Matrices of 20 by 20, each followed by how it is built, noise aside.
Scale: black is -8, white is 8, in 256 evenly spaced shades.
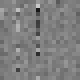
uneven columns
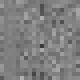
uneven columns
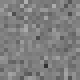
noise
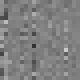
uneven columns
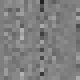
uneven columns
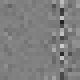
uneven columns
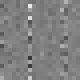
uneven columns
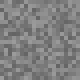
noise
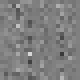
uneven columns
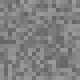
noise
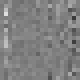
uneven columns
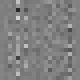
uneven columns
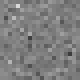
noise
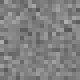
noise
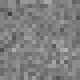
noise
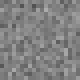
noise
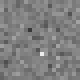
noise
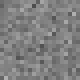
noise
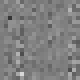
uneven columns
